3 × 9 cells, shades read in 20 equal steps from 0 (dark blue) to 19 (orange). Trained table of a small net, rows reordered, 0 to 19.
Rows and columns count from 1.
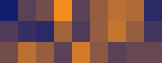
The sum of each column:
13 23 21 37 27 32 35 31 13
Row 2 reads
5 3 2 12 5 11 15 11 4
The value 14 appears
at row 1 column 7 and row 3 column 2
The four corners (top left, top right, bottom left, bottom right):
0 2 8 7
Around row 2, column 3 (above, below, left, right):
8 11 3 12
